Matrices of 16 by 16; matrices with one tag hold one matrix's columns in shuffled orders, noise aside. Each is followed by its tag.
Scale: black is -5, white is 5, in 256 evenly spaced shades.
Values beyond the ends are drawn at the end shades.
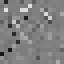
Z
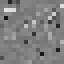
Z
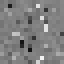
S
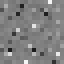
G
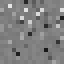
Z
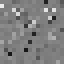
Z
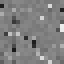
S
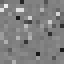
Z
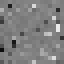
S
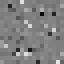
G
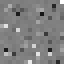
G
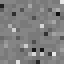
G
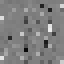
S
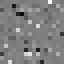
G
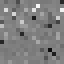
Z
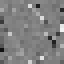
S
